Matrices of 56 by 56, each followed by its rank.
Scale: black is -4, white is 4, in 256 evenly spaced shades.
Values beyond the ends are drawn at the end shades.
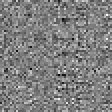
ten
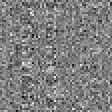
ten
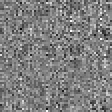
ten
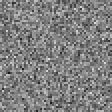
full rank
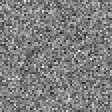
full rank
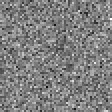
full rank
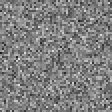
full rank
